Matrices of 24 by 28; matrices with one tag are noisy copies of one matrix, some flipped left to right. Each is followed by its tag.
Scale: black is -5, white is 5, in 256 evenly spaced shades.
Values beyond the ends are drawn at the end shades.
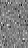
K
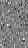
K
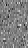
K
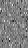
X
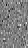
K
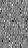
X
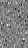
K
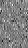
X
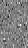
K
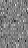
X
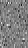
K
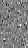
K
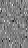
X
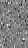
K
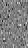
K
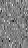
X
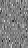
X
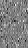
X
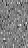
K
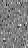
K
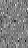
X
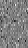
X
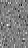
K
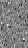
K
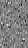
K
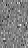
K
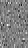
K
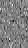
X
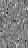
X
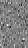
K
